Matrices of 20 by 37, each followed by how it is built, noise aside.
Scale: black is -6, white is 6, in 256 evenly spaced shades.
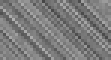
Toeplitz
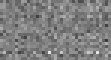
low rank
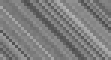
Toeplitz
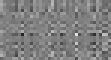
low rank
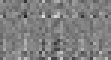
low rank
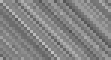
Toeplitz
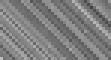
Toeplitz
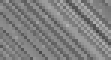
Toeplitz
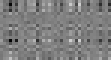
low rank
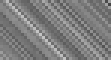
Toeplitz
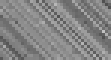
Toeplitz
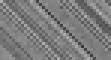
Toeplitz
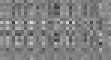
low rank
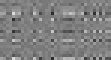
low rank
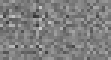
low rank
